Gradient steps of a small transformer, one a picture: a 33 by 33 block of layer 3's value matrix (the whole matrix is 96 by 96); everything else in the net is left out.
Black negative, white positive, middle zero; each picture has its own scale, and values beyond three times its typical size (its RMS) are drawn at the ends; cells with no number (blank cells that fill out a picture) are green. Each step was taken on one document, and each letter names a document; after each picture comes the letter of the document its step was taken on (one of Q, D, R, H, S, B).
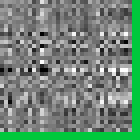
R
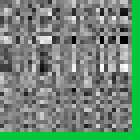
R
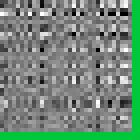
R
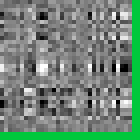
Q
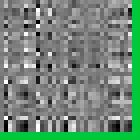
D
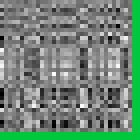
Q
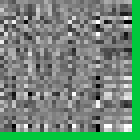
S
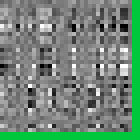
R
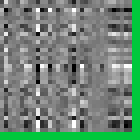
D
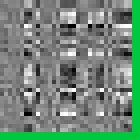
S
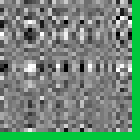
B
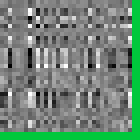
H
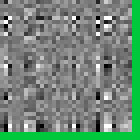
S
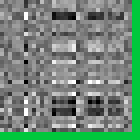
Q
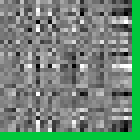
D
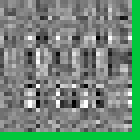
S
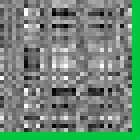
Q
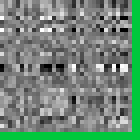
R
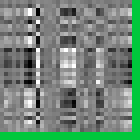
H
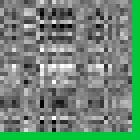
Q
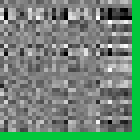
D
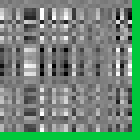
B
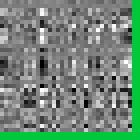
R
